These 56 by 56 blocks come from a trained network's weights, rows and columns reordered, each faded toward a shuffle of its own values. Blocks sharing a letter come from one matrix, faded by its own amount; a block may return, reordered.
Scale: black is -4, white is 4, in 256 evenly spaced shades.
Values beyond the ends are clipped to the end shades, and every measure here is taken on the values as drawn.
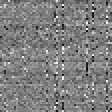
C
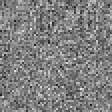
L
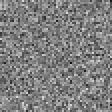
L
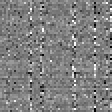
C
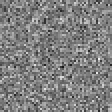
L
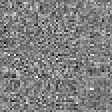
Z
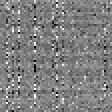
C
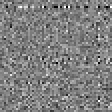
Z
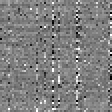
C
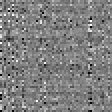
C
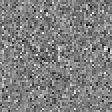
L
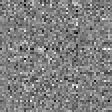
Z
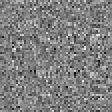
Z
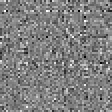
Z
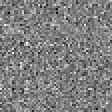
L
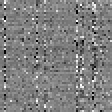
C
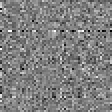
Z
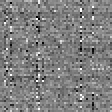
C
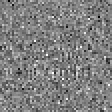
L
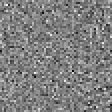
L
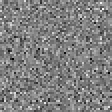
L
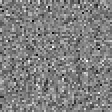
L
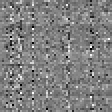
C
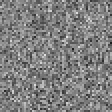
L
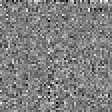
Z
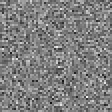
L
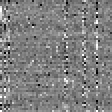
C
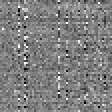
C
